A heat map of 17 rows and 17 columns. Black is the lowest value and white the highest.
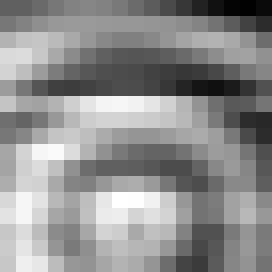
The field climbs toward the bottom left. The top middle is the smoothest part. Rings spread out from the bottom middle. The histogram is bell-shaped.
